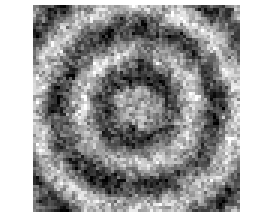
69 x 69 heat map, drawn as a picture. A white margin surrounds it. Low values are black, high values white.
Grain: blotchy. Slope: none. Odd rows or columns: none. Rings: centred on the centre. Average level on the scale: 50%. Seam: none.
